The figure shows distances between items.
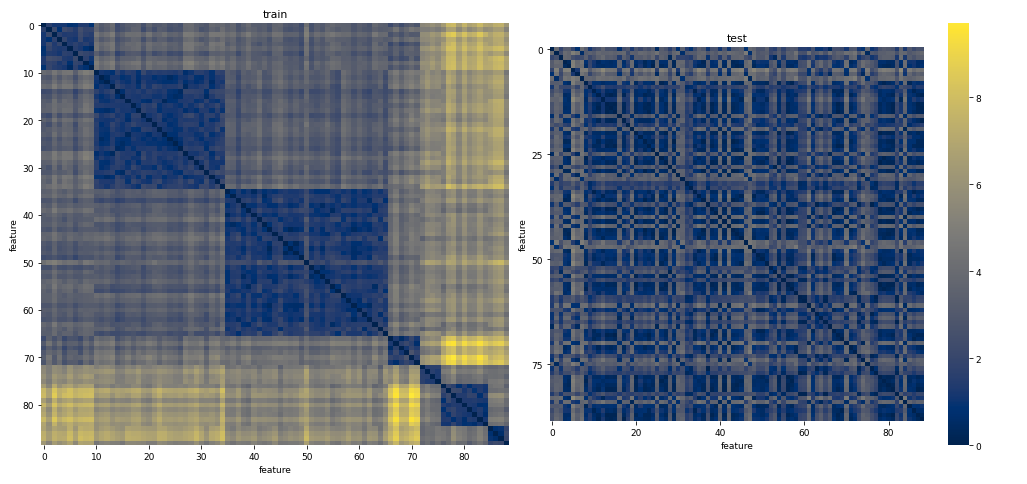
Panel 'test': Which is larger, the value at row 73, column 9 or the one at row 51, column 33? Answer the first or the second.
the second
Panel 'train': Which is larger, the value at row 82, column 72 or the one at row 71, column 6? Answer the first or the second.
the first
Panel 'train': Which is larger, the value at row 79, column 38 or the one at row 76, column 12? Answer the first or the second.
the second
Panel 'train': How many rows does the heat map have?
89
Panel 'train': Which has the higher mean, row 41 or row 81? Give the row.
81
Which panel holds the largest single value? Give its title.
train
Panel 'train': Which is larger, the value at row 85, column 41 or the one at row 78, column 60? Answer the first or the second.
the second
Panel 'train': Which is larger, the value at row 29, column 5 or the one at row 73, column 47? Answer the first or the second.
the second
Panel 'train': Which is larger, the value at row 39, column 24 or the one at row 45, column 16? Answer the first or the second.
the second
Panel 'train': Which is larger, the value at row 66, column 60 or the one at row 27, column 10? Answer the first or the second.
the first
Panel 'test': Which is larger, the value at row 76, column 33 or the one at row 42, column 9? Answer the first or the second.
the second
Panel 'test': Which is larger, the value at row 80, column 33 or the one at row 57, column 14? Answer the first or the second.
the first
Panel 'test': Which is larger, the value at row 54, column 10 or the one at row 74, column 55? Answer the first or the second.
the second
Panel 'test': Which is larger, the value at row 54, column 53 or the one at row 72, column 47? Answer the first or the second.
the second
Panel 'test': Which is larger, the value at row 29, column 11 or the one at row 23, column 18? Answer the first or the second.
the second
